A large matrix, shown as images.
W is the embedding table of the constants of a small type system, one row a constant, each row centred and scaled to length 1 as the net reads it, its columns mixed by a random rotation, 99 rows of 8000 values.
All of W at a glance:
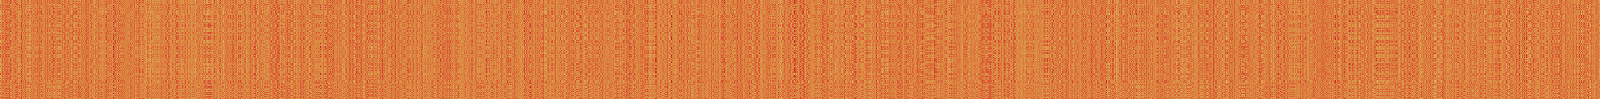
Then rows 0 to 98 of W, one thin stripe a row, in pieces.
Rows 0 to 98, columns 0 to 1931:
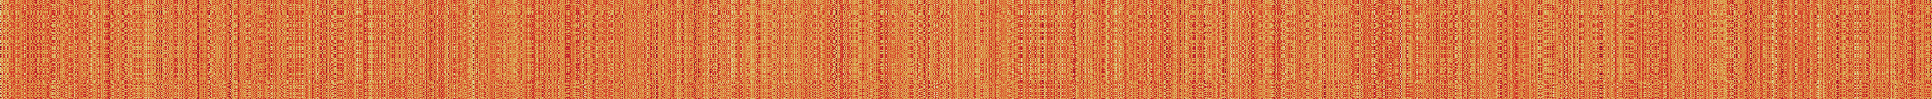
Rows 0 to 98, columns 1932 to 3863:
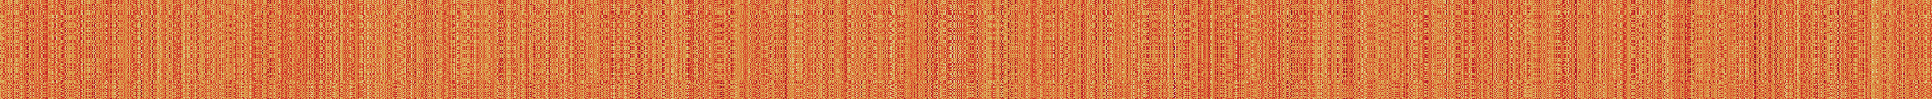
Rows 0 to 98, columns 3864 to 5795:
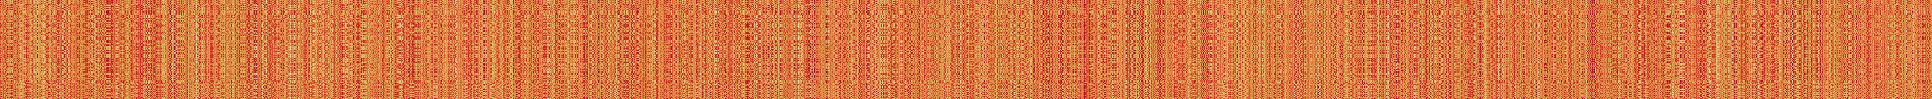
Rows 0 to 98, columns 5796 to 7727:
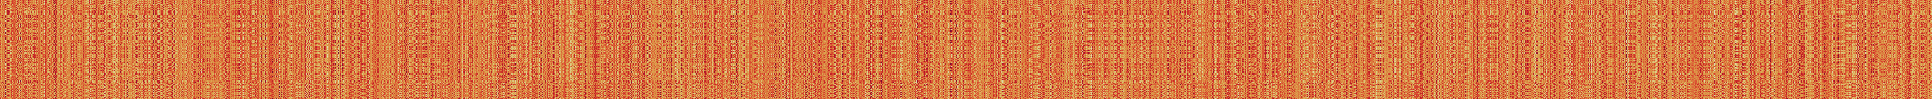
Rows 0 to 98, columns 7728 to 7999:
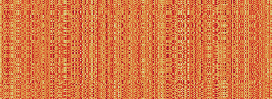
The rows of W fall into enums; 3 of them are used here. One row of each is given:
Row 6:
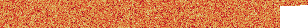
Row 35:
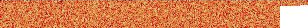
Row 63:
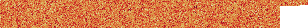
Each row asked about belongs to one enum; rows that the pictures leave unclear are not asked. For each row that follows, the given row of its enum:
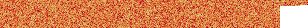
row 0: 6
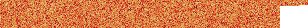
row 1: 63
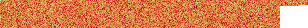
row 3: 63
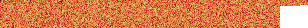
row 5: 35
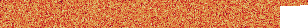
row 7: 35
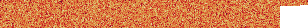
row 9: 35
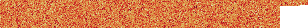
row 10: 63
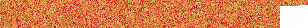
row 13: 63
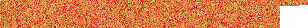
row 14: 63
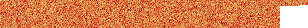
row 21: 63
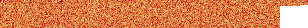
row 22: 35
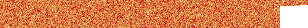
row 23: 6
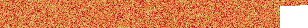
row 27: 6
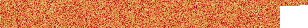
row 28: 63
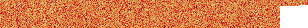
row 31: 63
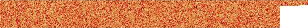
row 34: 63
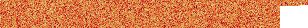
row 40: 63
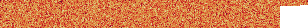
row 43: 35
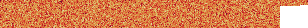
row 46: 35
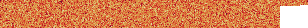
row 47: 35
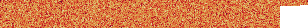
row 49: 35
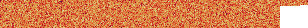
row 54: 35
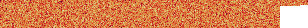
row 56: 35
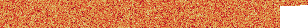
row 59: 6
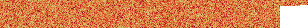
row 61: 6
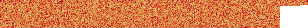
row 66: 35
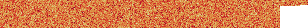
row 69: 6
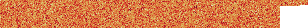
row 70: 63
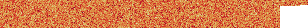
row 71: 6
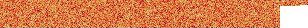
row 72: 6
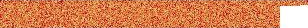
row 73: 35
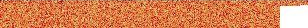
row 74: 35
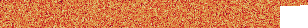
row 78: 35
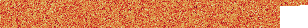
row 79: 63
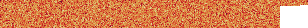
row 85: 35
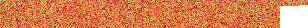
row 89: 63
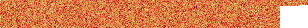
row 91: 63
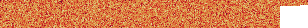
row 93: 35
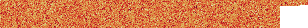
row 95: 63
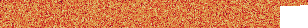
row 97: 35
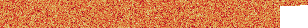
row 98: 6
